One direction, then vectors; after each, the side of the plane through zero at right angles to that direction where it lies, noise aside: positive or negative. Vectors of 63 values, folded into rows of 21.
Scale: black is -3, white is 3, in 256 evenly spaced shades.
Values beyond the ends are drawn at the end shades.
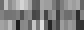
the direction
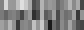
positive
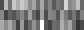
positive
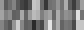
negative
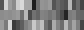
positive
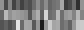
negative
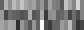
positive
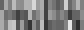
positive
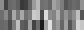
negative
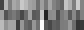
positive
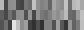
negative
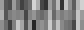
negative
